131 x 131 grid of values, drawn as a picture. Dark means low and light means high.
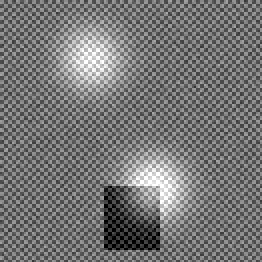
Slope: none. Odd patch: lower, in the bottom middle. Bumps: two.
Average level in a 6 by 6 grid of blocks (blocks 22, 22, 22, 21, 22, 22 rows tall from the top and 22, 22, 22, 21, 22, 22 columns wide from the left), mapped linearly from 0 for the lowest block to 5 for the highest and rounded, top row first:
2 3 3 2 2 2 | 2 4 5 2 2 2 | 2 2 2 2 2 2 | 2 2 2 4 2 2 | 2 2 1 5 3 2 | 2 2 0 0 2 2
